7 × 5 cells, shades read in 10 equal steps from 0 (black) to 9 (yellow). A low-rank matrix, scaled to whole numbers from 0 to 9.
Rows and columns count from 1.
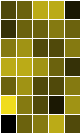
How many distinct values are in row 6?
5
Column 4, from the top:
7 5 3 4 3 1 7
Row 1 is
3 4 7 7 1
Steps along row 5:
up down same up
